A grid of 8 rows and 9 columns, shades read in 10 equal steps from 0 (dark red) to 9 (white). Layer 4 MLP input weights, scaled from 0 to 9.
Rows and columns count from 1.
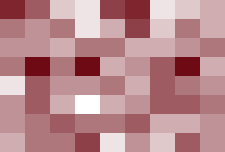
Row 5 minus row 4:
4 3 1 5 -2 1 0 4 -1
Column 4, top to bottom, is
8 8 4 0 5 9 4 2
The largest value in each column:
8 5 7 9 8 6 8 7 6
